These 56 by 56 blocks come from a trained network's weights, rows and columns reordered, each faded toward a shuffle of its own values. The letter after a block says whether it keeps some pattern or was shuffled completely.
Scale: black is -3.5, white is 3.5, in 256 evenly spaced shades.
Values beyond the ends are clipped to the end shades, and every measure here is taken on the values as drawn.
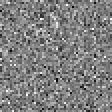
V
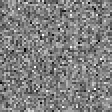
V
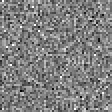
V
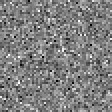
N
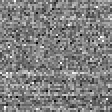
V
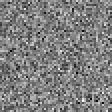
V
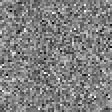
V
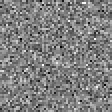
N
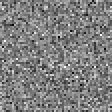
N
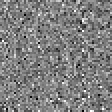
V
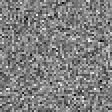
N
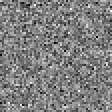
V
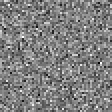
N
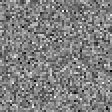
N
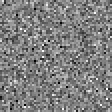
N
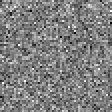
N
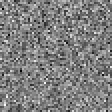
N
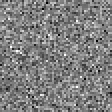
N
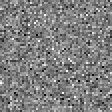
N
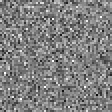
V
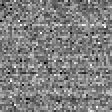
V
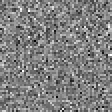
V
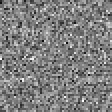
V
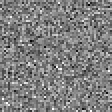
N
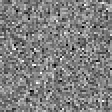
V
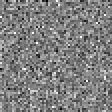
V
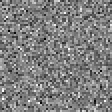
N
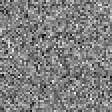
N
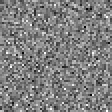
N
